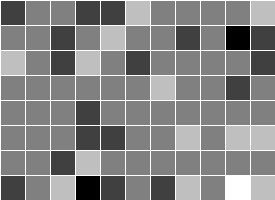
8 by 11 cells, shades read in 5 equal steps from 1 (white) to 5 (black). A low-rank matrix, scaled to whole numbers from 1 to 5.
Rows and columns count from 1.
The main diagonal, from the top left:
4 3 4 3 3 3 3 2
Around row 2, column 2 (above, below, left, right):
3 3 3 4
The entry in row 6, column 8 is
2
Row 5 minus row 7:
0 0 -1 2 0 0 0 0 0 0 0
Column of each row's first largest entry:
1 10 3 10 4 4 3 4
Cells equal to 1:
1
